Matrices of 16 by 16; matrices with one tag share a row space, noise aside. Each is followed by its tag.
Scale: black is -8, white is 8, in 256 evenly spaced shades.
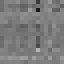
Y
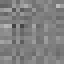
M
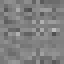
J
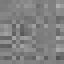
M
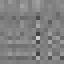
Y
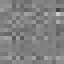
M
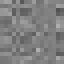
M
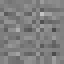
J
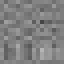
J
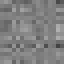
M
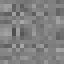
M
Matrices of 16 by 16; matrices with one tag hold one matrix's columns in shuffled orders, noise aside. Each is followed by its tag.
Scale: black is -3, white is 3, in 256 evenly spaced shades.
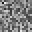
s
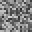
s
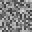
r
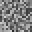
s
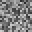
s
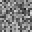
s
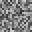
r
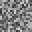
r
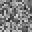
s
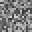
s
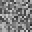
s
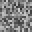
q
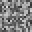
q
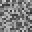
r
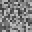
s
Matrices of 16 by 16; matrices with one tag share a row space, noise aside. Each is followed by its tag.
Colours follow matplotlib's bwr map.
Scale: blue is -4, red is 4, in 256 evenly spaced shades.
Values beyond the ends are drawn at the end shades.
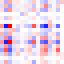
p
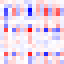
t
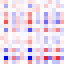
t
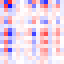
p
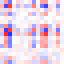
p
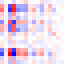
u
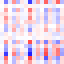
t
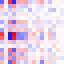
u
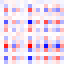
t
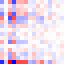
u
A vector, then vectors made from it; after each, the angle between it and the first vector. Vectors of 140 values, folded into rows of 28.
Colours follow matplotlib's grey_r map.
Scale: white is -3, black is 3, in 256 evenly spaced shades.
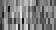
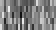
nearly opposite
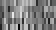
nearly parallel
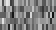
orthogonal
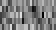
partly aligned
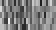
partly opposed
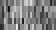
nearly parallel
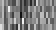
nearly opposite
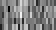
nearly parallel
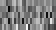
partly aligned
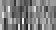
nearly opposite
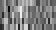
nearly parallel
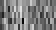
nearly parallel
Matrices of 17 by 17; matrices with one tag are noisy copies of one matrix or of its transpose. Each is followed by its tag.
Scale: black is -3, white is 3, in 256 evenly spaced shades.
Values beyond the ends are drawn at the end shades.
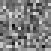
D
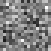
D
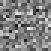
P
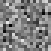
D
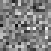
P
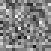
D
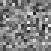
P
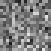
P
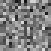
P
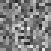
P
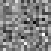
D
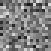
D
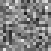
D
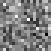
D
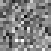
P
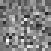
P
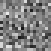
D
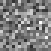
P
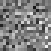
P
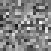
P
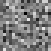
D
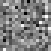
D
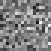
P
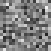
D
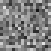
D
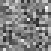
D
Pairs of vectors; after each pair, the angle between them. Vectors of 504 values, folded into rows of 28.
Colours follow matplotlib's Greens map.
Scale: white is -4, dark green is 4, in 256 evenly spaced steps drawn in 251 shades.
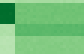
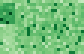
partly aligned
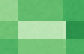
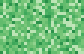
orthogonal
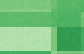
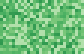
orthogonal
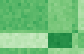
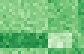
nearly opposite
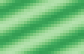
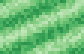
nearly opposite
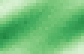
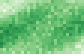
nearly parallel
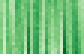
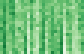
nearly opposite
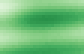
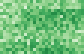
partly aligned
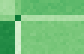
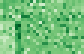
partly opposed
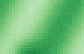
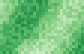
nearly opposite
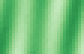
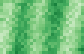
nearly opposite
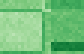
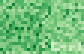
partly opposed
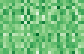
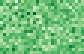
orthogonal
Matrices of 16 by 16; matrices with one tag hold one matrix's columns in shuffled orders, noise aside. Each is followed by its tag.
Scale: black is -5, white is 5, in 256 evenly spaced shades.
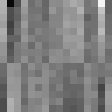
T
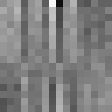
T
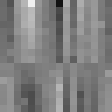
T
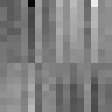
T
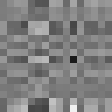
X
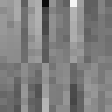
T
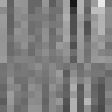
T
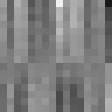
T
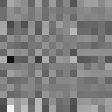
X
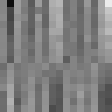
T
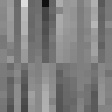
T
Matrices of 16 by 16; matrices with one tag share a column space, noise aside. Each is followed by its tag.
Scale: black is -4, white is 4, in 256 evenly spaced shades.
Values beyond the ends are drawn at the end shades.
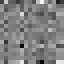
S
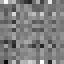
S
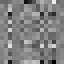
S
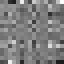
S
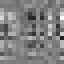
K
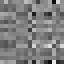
S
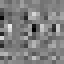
K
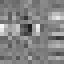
K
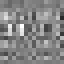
K
